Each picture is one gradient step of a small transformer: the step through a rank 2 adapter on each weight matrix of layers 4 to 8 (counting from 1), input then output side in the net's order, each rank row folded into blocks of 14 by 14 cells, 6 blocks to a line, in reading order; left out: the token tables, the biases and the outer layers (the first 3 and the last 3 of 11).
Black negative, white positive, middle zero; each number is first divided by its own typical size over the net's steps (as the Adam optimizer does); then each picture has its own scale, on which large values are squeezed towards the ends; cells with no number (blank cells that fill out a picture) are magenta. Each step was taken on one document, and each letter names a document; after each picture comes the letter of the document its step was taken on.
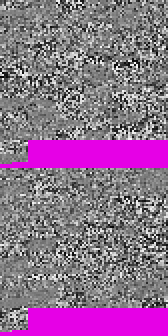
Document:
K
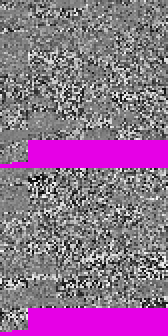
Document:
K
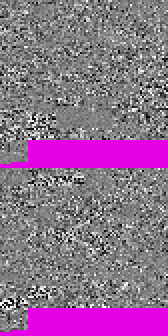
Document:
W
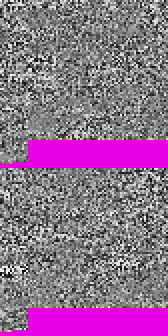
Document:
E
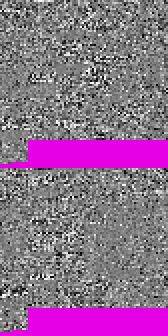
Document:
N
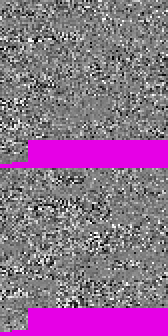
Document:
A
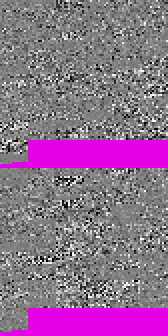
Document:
W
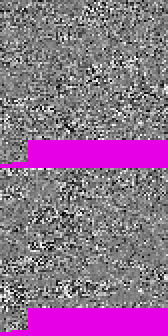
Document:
N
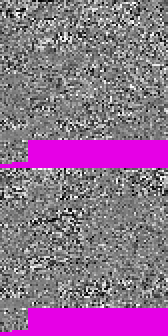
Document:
N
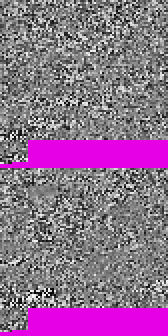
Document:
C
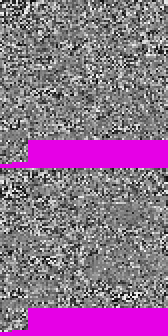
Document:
C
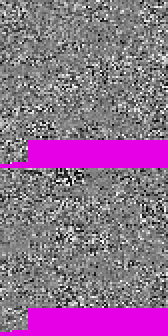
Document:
A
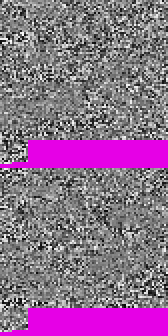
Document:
C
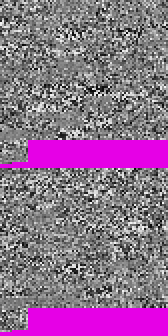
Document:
E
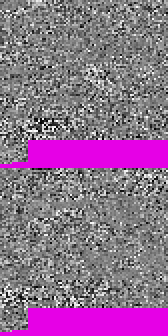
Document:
N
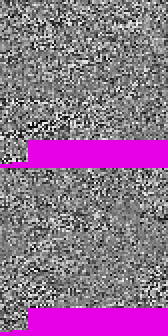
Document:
C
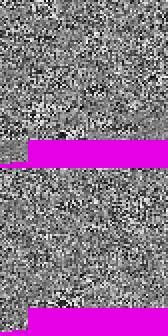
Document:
E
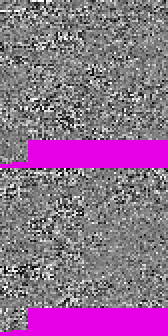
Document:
N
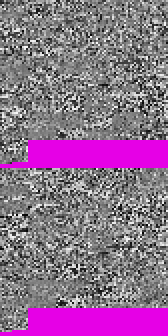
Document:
E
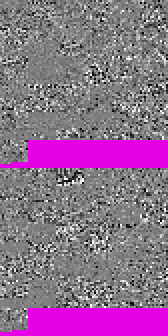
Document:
W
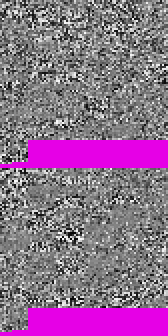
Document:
C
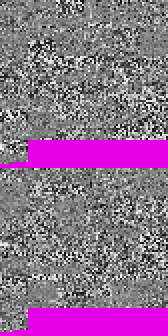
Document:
K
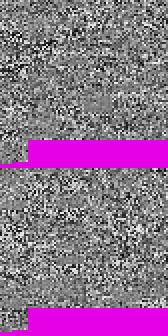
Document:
E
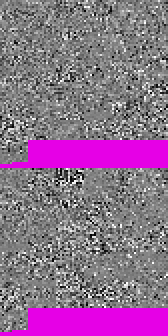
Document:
W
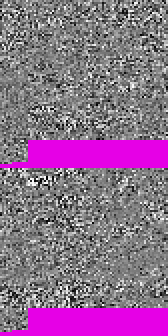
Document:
N
